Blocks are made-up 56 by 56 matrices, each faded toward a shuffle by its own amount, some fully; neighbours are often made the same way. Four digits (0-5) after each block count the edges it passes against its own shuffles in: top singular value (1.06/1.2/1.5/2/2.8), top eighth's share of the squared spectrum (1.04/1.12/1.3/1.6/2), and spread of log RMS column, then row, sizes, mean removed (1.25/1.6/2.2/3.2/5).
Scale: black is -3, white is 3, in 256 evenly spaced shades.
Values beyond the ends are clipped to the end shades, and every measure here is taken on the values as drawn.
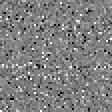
2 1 0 0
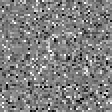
3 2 1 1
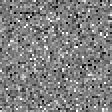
0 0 0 0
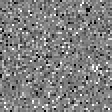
2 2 0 0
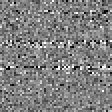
2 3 0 3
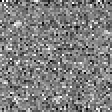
1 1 0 3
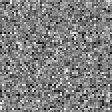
1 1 0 2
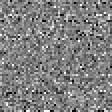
1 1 0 2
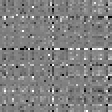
5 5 2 3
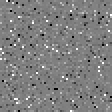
2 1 0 0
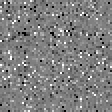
3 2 1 0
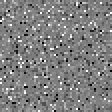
0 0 0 0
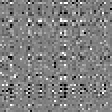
5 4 3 3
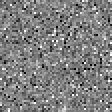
0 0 0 0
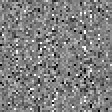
1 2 2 0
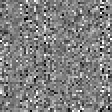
1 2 3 0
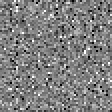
0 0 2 0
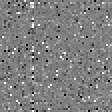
3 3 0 1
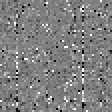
3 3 2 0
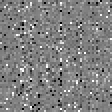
3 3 2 1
